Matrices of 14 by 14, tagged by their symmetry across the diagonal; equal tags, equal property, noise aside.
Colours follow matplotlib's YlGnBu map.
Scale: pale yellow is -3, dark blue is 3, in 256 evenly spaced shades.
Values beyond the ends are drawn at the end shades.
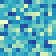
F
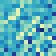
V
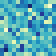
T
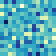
T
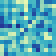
T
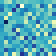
T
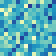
F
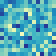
V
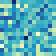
F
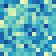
V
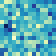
F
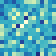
V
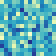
F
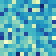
T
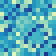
V
